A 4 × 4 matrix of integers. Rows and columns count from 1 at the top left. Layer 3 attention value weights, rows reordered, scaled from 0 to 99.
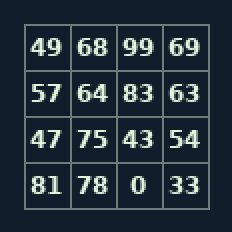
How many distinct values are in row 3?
4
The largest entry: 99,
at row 1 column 3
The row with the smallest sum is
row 4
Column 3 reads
99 83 43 0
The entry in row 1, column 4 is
69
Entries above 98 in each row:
1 0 0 0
